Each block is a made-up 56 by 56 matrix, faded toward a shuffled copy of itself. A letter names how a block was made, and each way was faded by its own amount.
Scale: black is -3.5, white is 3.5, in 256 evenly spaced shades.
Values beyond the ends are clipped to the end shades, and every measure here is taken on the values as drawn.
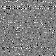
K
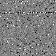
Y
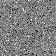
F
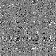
K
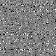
K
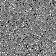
F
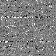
K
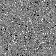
F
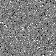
F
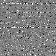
K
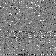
K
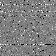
Y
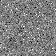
F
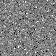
F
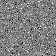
F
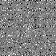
K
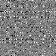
K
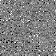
K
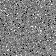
F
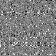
K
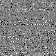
Y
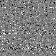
Y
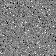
F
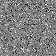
Y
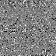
Y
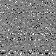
K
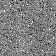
F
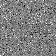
F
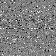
Y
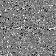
Y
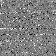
Y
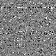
K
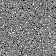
F
